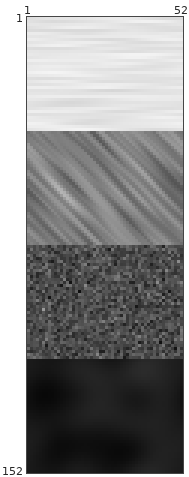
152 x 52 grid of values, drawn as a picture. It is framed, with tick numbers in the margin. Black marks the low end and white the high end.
The table splits into 4 rows of 1 panel. Panel 1,1: very high, streaked across, faint in contrast. Panel 2,1: middling, slanting down to the right. Panel 3,1: low, fine-grained. Panel 4,1: very low, smooth, faint in contrast.
